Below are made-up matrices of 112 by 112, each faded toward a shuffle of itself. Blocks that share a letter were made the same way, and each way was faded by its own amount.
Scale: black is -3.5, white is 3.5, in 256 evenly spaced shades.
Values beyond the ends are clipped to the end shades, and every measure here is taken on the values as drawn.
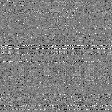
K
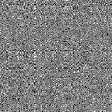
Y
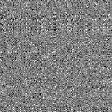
Y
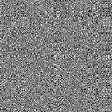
Y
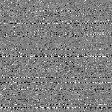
K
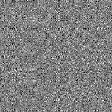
Y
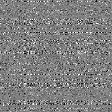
K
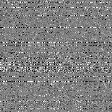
K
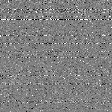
K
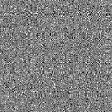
Y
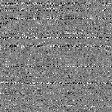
K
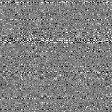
K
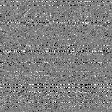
K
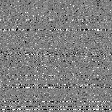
K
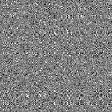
Y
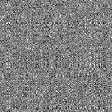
Y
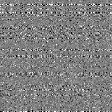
K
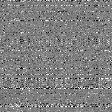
K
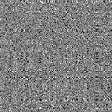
Y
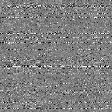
K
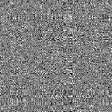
Y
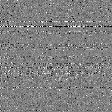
K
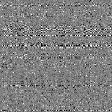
K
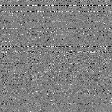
K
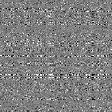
K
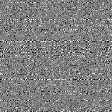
K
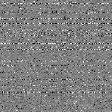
K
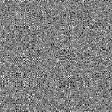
Y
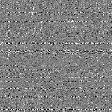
K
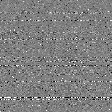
K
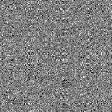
Y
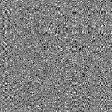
Y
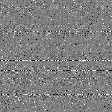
K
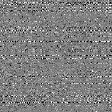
K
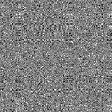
Y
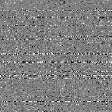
K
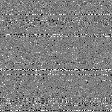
K
